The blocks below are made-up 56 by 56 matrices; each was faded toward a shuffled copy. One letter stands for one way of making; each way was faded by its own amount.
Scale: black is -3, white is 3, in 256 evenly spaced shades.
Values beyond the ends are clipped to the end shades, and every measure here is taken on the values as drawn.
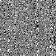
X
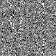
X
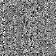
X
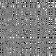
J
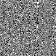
X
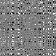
J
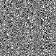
X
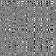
J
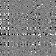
J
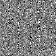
X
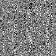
X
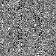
X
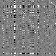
J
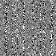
X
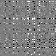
J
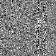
X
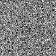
X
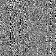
X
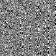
X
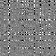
J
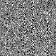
X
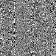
X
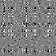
J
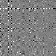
J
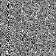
X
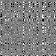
J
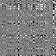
J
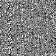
X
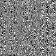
X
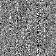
X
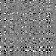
J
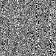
X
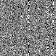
X
